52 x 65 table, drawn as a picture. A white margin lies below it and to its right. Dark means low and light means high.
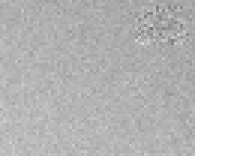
Grain: fine. Odd patch: rougher, in the top right. Odd rows or columns: none. Slope: up to the bottom left. Roughest part: top right.
